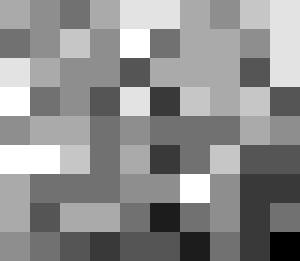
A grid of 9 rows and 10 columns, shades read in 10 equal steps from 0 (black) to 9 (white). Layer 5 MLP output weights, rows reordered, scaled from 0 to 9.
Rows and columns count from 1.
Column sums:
58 46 47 39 51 35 47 48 37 41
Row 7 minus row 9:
1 0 1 2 2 2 8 1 0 2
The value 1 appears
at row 8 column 6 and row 9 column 7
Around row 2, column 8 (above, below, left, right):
5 6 6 5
